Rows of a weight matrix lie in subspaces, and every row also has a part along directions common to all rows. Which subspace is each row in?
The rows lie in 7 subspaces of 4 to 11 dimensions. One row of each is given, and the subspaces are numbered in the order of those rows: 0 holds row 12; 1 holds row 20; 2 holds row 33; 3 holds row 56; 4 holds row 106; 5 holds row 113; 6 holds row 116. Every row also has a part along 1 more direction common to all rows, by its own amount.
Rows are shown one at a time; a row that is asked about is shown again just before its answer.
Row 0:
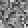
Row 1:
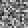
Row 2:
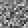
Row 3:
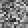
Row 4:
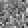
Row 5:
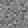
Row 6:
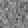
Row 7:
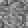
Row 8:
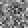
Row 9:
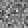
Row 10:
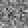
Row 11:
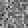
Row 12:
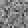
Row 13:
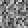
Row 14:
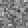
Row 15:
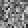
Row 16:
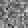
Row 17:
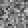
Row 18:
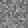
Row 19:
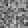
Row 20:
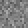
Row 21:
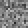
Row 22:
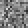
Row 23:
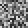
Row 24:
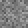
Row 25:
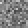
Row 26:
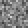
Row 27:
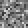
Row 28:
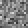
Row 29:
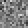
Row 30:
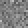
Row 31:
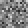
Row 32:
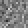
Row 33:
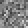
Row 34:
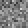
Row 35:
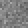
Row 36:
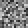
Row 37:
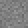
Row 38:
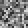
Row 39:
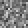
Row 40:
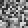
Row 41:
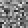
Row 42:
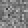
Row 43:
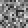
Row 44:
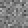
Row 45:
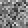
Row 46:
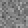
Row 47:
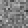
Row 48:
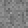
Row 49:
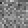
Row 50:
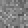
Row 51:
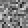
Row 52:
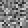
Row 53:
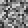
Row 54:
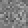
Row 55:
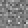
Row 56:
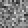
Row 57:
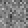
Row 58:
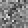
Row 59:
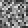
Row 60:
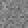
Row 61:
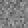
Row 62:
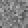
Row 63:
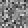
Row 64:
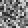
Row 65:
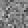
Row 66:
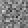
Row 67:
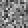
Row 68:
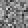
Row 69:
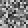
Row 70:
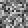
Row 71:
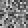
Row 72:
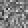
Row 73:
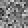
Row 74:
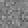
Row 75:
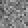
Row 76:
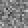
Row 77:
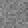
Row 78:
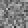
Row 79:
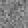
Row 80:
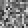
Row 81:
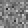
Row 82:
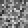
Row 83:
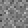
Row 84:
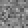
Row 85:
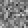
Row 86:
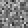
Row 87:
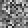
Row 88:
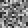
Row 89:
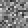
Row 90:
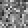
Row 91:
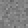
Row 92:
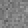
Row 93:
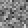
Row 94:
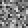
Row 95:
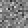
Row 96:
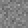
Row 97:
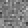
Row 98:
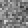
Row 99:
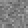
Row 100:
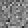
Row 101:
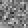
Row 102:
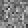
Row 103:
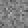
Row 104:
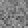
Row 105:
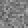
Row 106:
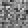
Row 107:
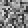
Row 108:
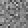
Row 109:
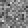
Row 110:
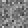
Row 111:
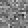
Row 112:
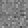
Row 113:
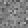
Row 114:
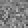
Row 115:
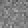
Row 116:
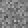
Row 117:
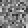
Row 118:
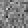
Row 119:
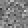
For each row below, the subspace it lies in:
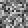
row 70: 5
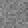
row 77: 6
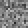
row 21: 4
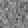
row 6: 6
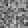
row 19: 4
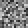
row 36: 3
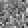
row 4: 5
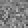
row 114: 4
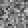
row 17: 4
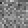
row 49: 4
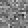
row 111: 0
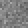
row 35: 6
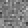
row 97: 6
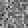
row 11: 5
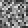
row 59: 5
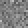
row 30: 1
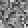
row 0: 1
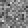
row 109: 0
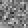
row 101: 1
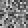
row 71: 5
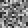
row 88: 6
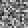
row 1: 2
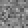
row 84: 4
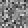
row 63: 0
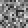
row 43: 3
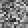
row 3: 6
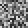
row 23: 4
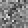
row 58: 0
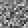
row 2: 1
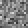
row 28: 1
